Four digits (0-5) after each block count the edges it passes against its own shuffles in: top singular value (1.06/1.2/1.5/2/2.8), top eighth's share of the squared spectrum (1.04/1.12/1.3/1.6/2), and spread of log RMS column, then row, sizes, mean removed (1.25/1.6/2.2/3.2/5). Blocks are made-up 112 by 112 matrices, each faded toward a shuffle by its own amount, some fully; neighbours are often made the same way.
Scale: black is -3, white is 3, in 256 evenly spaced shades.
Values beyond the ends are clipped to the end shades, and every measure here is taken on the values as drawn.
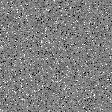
2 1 0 0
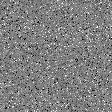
0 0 0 0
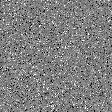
2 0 0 0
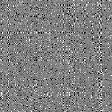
5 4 3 3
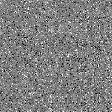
4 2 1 1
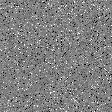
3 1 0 0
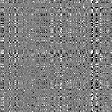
5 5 4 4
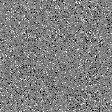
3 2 1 1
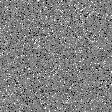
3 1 0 0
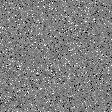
0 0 0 0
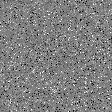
0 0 0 0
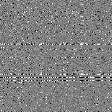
5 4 1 3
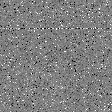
3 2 0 1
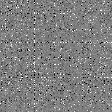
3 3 2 2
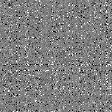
2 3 3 3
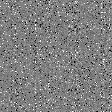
1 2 2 1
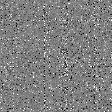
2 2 2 2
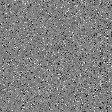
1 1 1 0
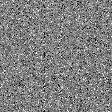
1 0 2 0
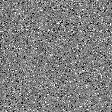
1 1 0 2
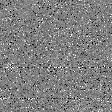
2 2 0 2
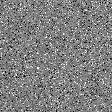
2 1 0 0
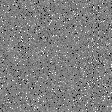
2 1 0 0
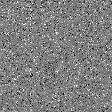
3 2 0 0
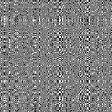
5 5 4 3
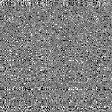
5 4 2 3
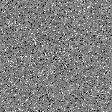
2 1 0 0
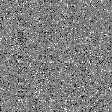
3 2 1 1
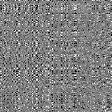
5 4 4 3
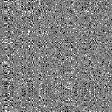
5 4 3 3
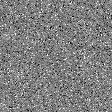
0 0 0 0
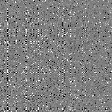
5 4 3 2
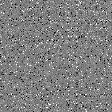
3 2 1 1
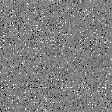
4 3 2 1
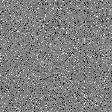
3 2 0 0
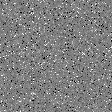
2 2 0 0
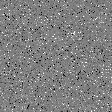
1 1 0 0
